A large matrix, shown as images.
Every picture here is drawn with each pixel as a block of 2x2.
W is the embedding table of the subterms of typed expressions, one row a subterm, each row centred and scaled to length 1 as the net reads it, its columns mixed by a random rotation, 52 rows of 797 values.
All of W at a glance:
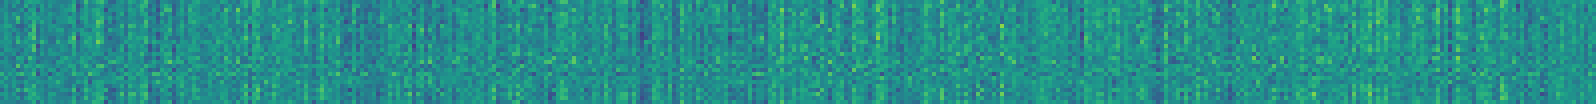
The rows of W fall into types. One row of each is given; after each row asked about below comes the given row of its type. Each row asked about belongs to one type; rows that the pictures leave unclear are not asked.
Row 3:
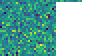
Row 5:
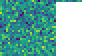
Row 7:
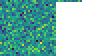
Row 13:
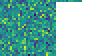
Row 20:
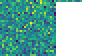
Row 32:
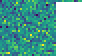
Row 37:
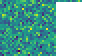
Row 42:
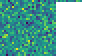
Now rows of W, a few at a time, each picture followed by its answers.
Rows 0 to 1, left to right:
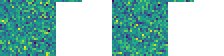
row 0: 13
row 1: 32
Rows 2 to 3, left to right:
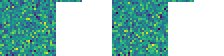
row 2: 42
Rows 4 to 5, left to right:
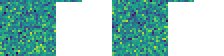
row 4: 3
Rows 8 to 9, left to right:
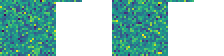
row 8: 7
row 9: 32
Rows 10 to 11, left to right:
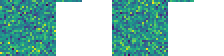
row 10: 7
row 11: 20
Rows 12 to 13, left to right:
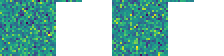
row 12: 5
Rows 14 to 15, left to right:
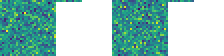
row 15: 42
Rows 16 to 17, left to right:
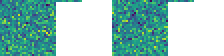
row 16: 32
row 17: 5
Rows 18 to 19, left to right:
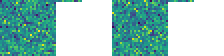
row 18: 32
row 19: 5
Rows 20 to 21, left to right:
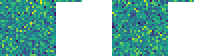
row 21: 5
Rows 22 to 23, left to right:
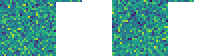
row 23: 5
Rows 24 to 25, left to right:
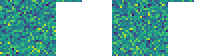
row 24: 7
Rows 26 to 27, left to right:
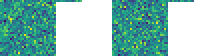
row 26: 3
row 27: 42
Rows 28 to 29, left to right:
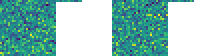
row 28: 32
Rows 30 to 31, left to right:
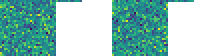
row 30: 42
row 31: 5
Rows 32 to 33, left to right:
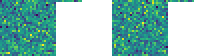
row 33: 20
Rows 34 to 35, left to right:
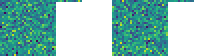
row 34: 3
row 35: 7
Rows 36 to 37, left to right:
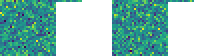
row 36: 5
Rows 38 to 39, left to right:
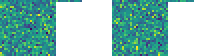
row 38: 42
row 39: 13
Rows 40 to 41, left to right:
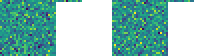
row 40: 13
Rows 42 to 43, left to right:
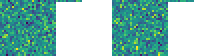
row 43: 13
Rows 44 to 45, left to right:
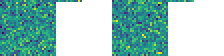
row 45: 32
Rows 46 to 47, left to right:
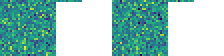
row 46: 13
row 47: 13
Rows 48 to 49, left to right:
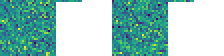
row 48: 13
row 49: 32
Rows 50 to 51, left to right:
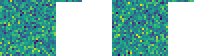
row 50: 7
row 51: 3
